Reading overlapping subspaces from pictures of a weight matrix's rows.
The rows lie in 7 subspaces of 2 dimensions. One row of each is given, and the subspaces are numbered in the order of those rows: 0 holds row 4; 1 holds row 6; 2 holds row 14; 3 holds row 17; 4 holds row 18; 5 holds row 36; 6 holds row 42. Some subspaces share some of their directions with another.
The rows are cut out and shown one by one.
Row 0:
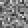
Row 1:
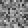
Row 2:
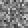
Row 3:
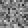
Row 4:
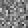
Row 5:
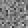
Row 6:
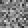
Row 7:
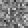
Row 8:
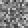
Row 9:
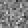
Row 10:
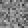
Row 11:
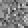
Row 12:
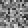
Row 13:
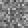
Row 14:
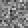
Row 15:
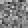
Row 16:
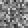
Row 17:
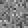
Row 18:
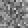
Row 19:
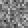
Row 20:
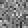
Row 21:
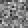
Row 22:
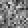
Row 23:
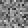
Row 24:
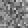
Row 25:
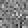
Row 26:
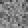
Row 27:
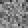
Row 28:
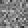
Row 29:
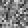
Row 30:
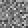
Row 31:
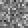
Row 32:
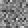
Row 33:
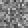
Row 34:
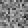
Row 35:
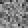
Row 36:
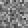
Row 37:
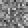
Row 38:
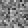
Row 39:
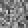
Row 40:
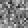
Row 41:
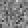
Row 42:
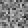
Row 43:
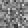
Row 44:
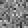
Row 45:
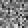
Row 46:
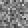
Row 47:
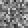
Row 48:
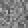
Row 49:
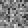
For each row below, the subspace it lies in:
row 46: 5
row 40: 4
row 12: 3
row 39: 0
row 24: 4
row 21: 2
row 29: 6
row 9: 6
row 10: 1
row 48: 0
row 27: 2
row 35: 2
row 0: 5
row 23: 0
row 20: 3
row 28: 1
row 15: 2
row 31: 3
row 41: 6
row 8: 1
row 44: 3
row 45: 3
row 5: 0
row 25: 3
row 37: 5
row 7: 5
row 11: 5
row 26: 2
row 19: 4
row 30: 0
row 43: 3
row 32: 1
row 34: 6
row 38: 2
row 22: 4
